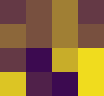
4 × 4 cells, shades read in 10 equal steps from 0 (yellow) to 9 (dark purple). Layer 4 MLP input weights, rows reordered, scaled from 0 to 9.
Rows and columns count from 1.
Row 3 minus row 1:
0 3 -2 -7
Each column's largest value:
7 9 9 7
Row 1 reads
7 6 4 7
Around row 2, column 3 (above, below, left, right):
4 2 6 6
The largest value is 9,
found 2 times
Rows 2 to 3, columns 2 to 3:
6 4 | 9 2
